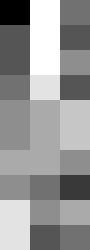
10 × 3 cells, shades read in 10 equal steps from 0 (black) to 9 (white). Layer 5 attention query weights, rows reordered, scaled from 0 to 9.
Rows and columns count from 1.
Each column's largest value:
8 9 7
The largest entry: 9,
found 3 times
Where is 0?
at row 1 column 1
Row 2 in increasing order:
3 3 9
